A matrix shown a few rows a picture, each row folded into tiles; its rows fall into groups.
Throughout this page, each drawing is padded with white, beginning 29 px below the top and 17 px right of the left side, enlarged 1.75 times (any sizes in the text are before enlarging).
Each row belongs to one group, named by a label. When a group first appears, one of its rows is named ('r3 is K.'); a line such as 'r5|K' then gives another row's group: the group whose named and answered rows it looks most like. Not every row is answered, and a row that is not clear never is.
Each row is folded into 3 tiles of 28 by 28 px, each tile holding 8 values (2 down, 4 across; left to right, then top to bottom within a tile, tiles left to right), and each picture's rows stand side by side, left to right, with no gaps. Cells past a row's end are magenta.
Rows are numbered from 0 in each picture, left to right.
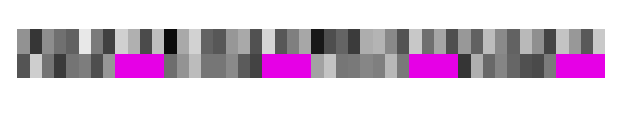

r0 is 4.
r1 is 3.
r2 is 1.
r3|4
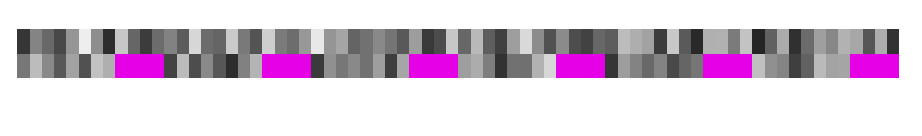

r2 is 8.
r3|1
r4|4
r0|1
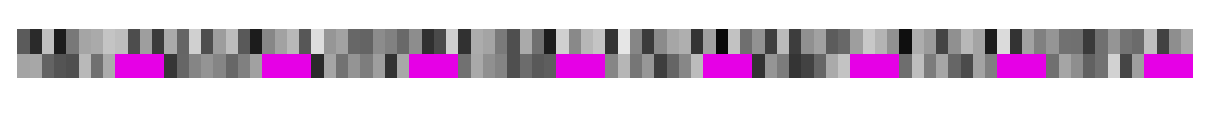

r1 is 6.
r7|8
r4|1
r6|1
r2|8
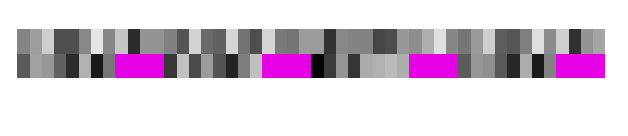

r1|4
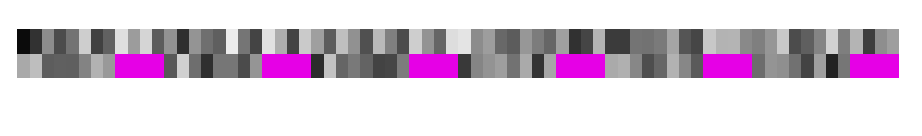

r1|4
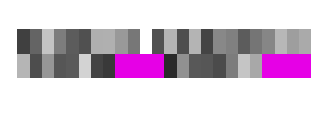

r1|6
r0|3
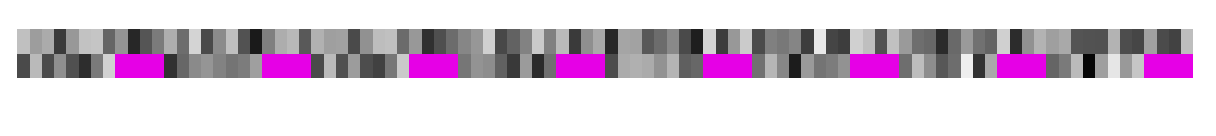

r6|8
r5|4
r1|6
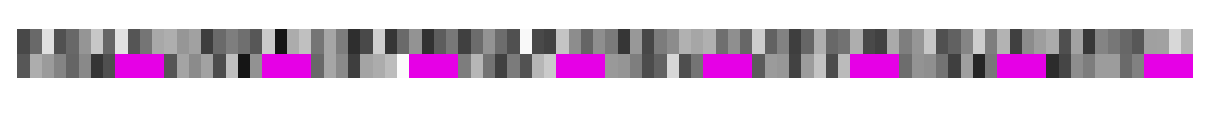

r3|4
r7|6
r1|8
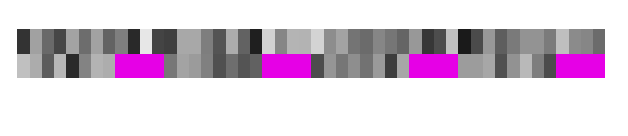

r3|3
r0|1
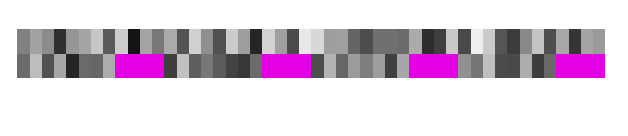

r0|1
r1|4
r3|3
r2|8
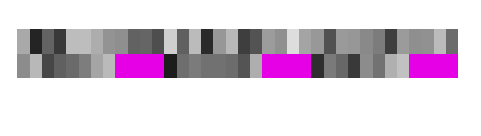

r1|6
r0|1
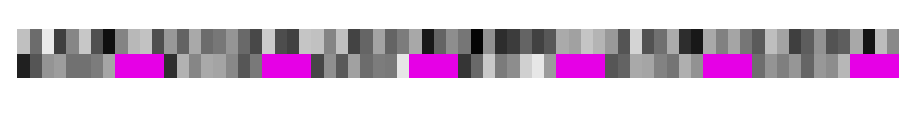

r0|6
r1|8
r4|6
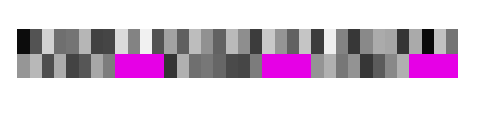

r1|4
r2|1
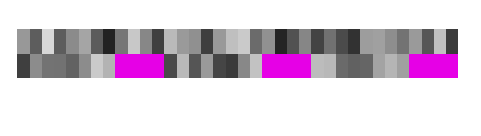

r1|1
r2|1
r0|6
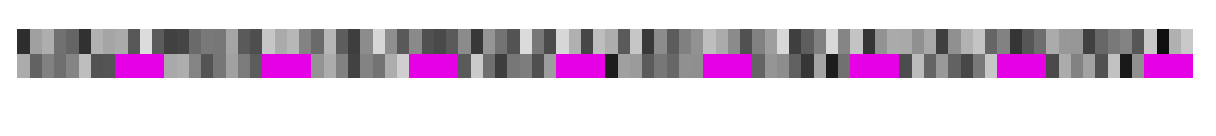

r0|3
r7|8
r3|4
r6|1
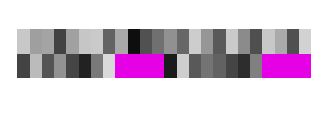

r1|4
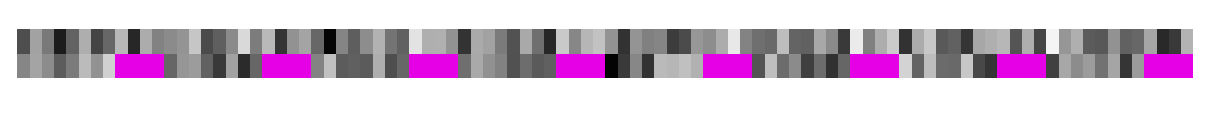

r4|6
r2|4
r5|4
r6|3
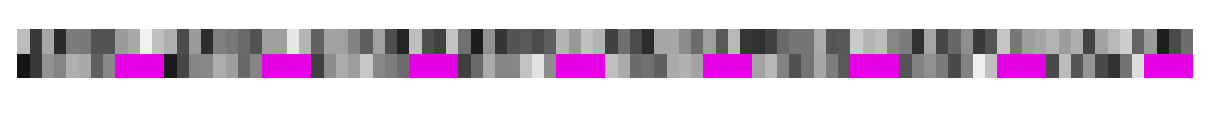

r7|1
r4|1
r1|6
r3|6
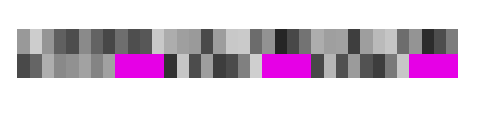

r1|1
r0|8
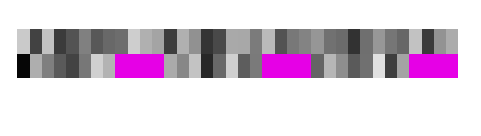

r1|3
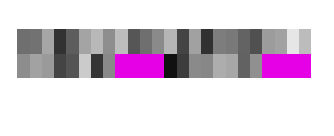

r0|3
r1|6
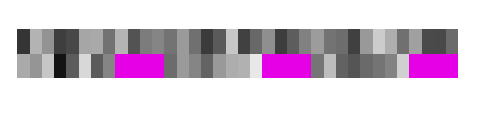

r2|1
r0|3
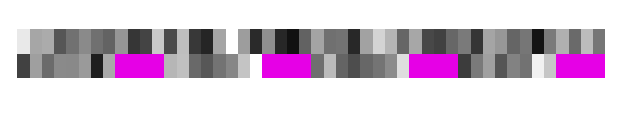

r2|1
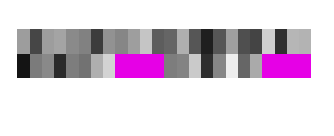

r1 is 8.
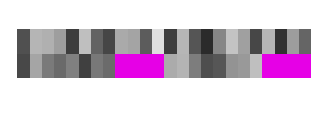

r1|1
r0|4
